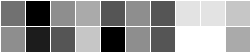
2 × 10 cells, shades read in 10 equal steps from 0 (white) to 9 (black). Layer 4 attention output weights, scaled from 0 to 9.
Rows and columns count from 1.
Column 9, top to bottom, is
1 0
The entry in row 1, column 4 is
3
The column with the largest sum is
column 2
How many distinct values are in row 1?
7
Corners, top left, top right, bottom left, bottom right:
5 2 4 3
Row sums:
41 42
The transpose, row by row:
5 4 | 9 8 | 4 6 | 3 2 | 6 9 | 4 4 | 6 6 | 1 0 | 1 0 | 2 3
